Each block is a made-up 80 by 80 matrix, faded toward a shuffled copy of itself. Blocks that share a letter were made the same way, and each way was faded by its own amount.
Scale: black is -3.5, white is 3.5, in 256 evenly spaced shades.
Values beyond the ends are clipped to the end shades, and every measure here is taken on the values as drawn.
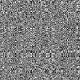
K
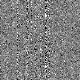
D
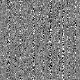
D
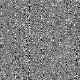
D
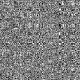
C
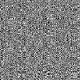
K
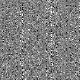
D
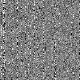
D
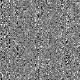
D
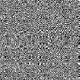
K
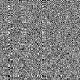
K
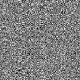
C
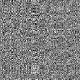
K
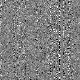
D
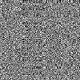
C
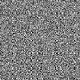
C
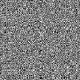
C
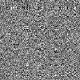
C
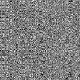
K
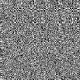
C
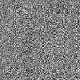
C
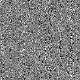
D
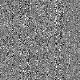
D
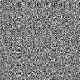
C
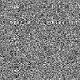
C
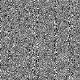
D
